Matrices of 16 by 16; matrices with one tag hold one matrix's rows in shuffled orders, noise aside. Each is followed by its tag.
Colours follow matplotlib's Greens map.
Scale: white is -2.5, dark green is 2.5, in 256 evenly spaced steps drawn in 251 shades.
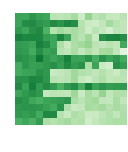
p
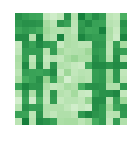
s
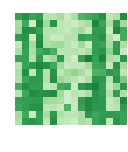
s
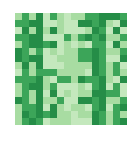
s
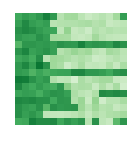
p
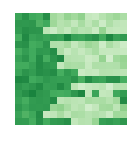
p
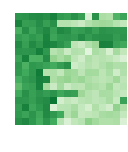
p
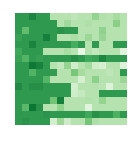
p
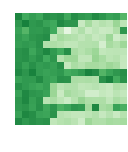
p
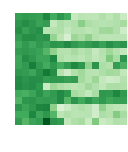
p
